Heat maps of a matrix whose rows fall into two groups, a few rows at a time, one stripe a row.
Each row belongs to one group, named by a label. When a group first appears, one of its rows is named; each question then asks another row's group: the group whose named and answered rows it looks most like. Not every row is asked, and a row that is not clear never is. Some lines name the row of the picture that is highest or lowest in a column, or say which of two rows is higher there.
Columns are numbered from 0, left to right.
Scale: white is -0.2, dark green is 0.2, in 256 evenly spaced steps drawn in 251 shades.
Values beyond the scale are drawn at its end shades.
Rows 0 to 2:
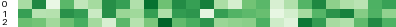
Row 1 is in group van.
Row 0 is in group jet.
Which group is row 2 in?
jet
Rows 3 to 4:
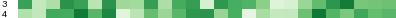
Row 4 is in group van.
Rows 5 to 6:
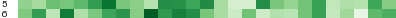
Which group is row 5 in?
jet
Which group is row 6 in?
jet
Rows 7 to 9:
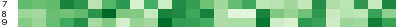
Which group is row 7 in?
van
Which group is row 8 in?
jet
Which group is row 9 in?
jet
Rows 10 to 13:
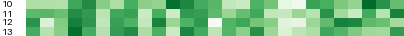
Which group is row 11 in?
van
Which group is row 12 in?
van
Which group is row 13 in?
van
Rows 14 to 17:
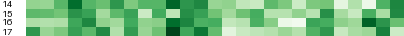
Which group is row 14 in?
jet
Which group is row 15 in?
van
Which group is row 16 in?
jet
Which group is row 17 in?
jet
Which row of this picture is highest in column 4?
16
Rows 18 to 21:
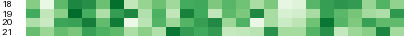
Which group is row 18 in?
van
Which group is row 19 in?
van
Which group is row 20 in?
van
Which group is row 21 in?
jet
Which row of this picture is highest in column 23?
18
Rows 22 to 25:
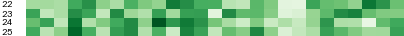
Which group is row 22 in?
jet
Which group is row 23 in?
van
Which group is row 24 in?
jet
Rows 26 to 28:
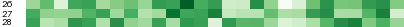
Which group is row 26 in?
jet
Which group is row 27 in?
jet
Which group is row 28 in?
van
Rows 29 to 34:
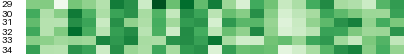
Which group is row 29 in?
jet
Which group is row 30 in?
van
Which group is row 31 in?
van
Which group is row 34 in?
van
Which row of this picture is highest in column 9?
29
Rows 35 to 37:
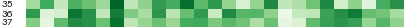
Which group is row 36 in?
van
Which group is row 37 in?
van
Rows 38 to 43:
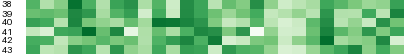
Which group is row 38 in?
van
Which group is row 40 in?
jet
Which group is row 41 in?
van
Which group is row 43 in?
van
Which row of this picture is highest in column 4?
41
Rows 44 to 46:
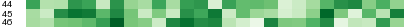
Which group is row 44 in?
van
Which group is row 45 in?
van
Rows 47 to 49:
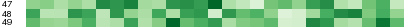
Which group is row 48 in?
van
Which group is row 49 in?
jet
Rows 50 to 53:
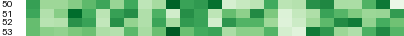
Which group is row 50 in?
jet
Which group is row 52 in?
van
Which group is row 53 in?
jet
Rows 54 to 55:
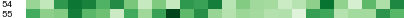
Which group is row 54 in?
van
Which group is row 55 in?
jet
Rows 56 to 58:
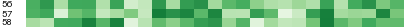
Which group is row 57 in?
jet
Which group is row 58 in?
van
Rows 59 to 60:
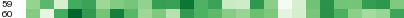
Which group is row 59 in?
jet
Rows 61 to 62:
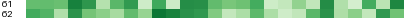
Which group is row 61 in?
van
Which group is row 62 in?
jet
